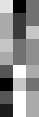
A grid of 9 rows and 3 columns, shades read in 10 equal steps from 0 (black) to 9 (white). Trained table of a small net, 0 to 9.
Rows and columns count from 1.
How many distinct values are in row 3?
3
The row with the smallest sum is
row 7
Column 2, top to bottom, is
0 2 2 4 4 9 7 9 9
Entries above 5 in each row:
1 1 2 1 1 2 1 2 2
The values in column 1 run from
0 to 8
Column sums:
40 46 47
